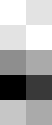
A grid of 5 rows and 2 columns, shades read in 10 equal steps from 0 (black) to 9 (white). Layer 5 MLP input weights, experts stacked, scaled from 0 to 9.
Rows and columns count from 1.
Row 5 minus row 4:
7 4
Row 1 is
9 8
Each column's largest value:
9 9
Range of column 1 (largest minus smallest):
9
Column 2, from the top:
8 9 6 2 6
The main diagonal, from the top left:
9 9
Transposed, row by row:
9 8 5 0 7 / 8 9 6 2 6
